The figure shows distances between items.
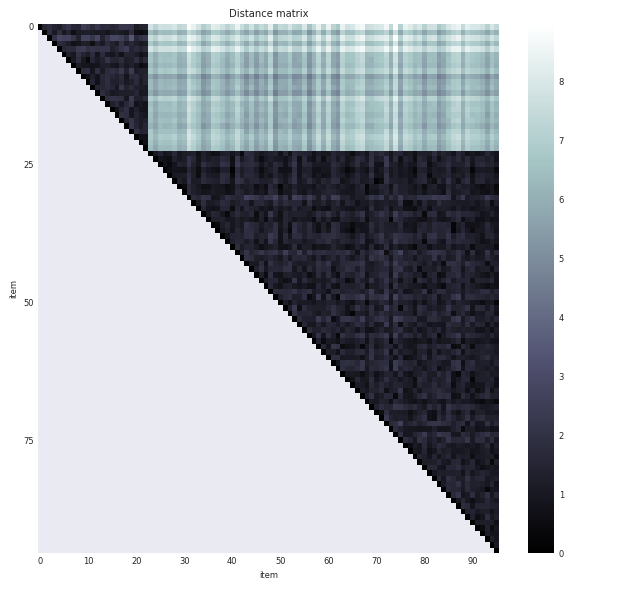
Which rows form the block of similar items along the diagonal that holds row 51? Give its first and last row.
23 to 95
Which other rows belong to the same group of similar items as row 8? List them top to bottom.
0, 1, 2, 3, 4, 5, 6, 7, 9, 10, 11, 12, 13, 14, 15, 16, 17, 18, 19, 20, 21, 22
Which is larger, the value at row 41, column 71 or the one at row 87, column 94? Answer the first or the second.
the first
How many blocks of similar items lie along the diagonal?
2
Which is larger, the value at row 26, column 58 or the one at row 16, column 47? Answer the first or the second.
the second
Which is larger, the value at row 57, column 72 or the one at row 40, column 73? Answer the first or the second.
the first
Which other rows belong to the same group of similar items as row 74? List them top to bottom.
23, 24, 25, 26, 27, 28, 29, 30, 31, 32, 33, 34, 35, 36, 37, 38, 39, 40, 41, 42, 43, 44, 45, 46, 47, 48, 49, 50, 51, 52, 53, 54, 55, 56, 57, 58, 59, 60, 61, 62, 63, 64, 65, 66, 67, 68, 69, 70, 71, 72, 73, 75, 76, 77, 78, 79, 80, 81, 82, 83, 84, 85, 86, 87, 88, 89, 90, 91, 92, 93, 94, 95
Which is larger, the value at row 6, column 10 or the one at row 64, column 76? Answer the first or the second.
the second
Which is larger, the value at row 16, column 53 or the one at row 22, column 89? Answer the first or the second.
the second
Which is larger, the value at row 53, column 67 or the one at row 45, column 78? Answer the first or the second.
the first
